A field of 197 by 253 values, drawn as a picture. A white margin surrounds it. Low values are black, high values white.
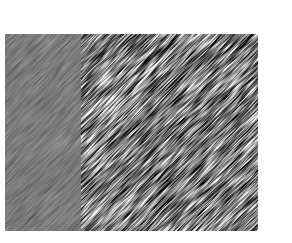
Streaks slant up to the right. Overall the values sit about 50% of the way up the scale. The halves do not mirror each other. A vertical seam about 30% of the way across splits the table, and the left part is calmer.
